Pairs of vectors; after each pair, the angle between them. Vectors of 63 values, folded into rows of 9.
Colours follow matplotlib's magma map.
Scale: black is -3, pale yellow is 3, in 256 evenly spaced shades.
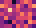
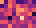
orthogonal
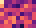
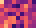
nearly parallel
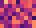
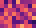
nearly opposite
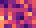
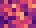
partly opposed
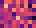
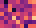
partly opposed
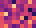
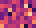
orthogonal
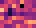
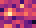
nearly opposite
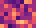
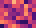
nearly opposite
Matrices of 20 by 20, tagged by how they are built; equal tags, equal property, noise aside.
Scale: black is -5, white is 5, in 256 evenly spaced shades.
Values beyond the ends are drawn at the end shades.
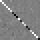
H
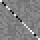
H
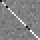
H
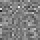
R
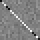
H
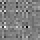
R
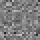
R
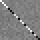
H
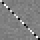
H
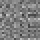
R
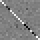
H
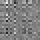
R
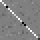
H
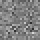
R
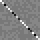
H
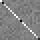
H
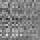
R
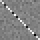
H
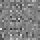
R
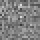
R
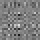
R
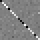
H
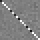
H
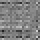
R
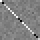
H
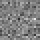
R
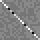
H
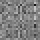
R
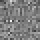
R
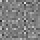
R
